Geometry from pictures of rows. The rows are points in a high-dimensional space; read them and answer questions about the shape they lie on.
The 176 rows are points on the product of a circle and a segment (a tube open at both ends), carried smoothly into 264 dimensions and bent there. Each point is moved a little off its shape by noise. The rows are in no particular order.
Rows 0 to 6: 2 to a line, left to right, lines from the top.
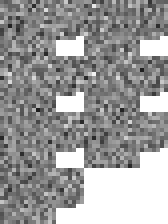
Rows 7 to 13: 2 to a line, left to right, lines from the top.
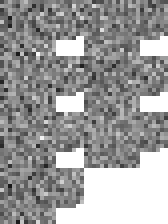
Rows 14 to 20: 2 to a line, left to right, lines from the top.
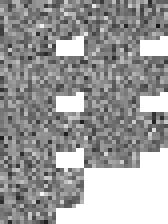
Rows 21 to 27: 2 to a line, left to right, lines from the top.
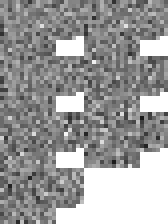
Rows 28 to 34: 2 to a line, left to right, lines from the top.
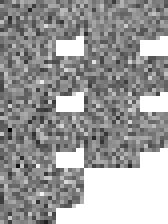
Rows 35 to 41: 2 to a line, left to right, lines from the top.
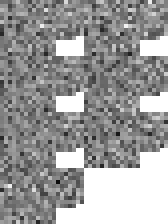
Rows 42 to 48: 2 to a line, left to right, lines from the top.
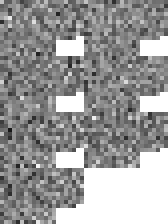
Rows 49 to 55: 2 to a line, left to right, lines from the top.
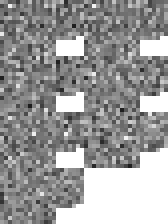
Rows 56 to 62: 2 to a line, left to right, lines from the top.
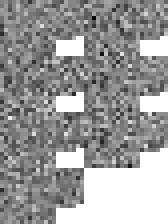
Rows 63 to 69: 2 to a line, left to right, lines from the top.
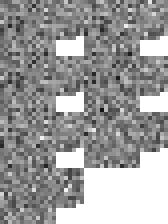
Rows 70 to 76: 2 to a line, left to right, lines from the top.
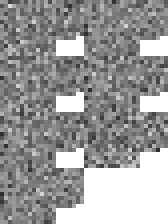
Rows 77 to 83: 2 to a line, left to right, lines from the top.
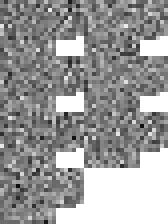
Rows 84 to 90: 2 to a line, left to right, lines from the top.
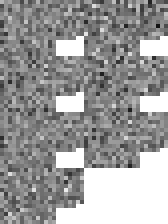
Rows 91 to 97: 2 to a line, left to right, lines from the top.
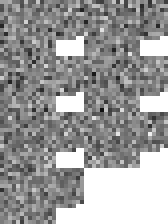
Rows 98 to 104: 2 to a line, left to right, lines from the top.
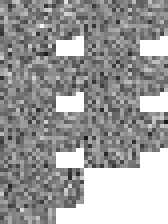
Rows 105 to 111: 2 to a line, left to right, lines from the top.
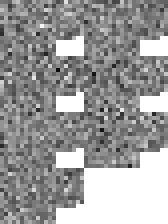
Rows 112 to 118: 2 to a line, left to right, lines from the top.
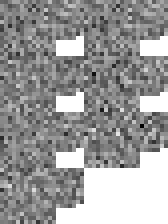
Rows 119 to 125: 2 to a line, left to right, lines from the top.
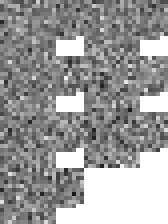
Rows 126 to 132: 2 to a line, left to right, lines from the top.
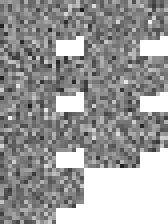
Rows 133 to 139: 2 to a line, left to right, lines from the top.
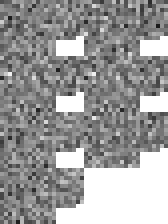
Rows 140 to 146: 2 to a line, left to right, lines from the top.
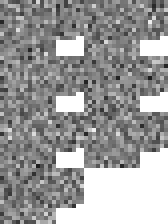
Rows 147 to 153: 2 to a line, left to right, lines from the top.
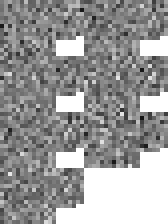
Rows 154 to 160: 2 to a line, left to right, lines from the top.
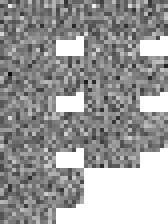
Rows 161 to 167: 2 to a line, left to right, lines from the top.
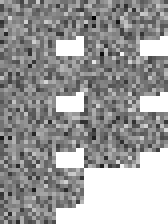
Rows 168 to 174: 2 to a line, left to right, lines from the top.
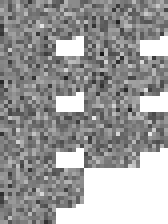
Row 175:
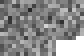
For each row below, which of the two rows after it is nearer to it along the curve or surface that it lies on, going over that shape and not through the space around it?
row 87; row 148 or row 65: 148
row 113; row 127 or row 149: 127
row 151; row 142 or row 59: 59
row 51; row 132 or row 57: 132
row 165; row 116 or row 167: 167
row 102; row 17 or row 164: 17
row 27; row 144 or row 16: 16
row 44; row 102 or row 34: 102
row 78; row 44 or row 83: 83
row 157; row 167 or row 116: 167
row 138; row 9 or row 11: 9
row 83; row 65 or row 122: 122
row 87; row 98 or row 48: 98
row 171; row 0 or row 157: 0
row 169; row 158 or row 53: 158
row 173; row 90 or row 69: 90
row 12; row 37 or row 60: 37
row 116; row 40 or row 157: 40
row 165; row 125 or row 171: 171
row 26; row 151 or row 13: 151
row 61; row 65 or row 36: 36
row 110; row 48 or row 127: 127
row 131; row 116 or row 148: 116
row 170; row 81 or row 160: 160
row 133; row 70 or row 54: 54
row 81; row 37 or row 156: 156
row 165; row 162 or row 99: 162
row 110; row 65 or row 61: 61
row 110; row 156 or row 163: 156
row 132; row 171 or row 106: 171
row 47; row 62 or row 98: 62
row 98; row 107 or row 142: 142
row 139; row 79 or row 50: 79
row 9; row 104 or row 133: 133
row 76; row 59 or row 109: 109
